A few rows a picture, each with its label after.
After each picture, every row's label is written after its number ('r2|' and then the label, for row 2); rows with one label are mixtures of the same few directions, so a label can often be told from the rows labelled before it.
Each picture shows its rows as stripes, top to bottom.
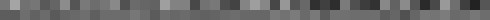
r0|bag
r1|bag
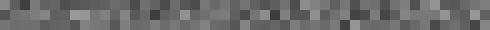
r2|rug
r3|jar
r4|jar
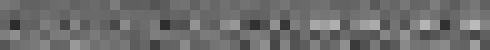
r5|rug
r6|bag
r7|bag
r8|bag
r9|jar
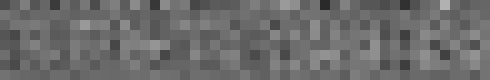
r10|bag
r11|rug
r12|jar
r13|bag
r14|rug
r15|bag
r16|bag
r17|jar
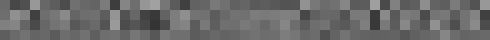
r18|rug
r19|rug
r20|rug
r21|bag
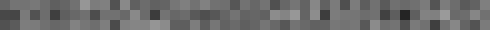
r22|jar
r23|bag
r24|rug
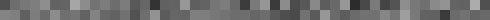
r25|jar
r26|bag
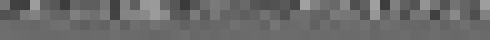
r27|rug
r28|rug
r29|jar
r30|rug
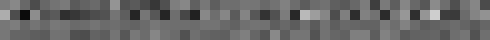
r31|rug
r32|rug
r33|bag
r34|jar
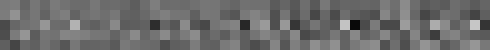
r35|bag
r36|bag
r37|jar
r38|rug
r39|bag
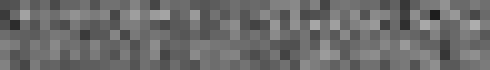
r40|bag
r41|rug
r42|bag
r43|jar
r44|bag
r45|bag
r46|rug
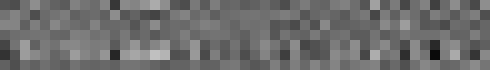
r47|rug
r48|rug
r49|bag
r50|jar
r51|rug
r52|rug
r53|bag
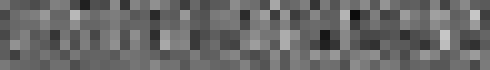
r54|jar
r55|jar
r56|jar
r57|bag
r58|bag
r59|bag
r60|jar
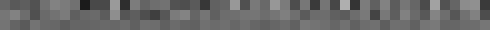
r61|jar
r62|rug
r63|rug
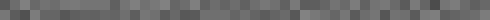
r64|rug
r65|rug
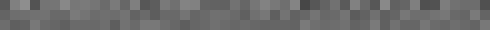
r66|rug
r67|jar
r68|rug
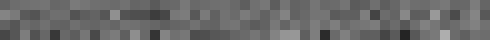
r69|jar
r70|rug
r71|bag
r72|bag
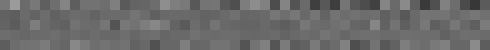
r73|bag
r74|bag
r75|rug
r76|bag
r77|jar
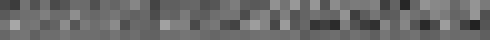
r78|bag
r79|jar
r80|bag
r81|rug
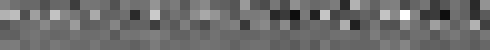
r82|jar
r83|bag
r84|jar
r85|rug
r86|bag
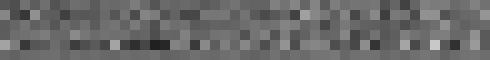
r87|bag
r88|rug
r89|bag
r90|jar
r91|rug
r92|bag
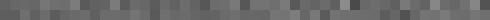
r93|jar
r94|bag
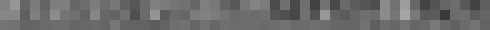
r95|bag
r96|bag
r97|rug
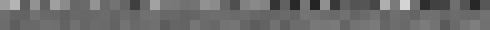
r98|bag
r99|rug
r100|bag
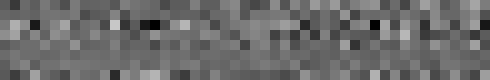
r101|bag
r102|jar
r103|rug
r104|bag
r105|jar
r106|bag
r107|rug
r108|rug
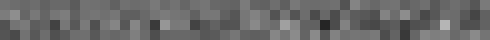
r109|jar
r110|bag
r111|bag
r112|bag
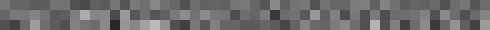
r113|jar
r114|jar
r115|rug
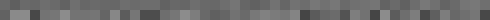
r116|bag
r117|rug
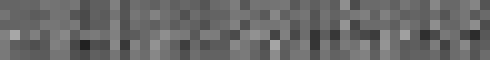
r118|jar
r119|jar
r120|jar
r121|bag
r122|jar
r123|jar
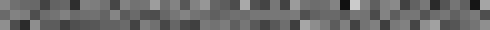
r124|jar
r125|rug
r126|rug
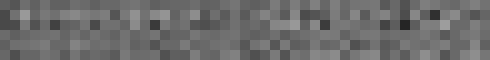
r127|bag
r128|rug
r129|bag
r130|bag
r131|jar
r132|bag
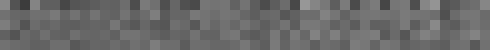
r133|rug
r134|bag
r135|rug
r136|bag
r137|jar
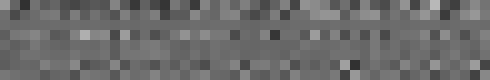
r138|rug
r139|bag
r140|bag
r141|jar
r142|rug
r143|rug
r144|jar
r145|jar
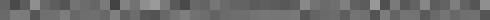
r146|rug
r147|rug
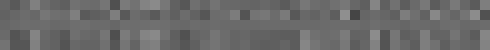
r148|rug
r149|jar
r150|rug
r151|rug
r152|rug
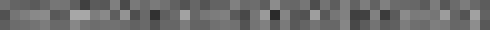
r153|jar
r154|jar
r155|jar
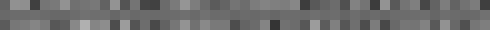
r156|rug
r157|jar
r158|jar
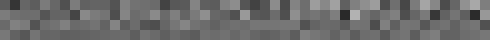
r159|bag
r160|jar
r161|rug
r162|rug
